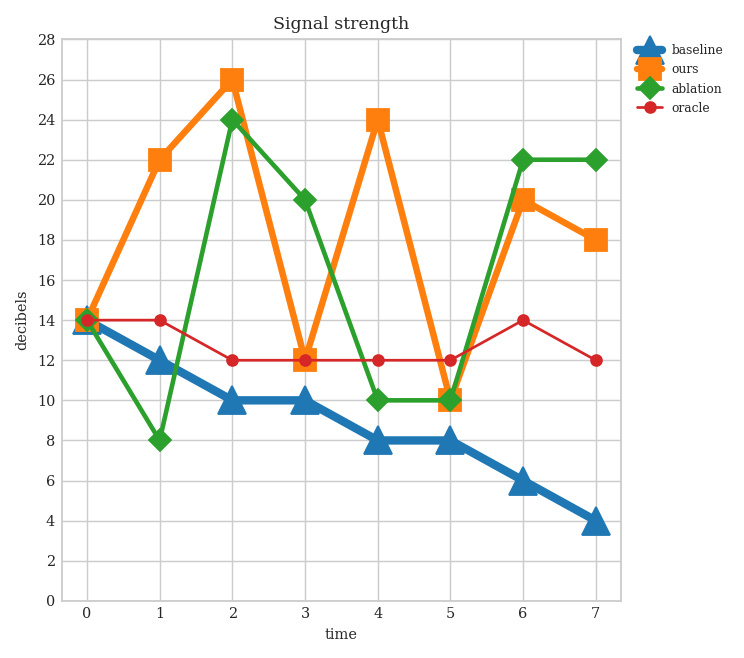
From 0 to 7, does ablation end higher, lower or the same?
higher
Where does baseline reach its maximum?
0
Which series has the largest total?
ours
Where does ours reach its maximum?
2
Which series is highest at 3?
ablation
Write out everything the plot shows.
Title: Signal strength
x-axis: time, ticks 0 1 2 3 4 5 6 7
y-axis: decibels, ticks 0 2 4 6 8 10 12 14 16 18 20 22 24 26 28
Legend: baseline, ours, ablation, oracle
Values:
baseline: 14 12 10 10 8 8 6 4
ours: 14 22 26 12 24 10 20 18
ablation: 14 8 24 20 10 10 22 22
oracle: 14 14 12 12 12 12 14 12
